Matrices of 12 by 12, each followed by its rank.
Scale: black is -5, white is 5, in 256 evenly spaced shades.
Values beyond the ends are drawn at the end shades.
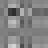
one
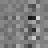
two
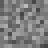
full rank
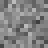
full rank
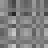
one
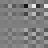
one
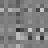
two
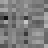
two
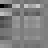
one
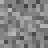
full rank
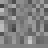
two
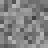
full rank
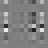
one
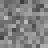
full rank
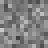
full rank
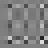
one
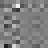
two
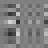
one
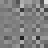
two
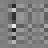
one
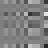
one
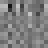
two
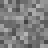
full rank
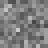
full rank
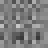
two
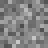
full rank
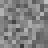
full rank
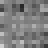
two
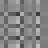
one
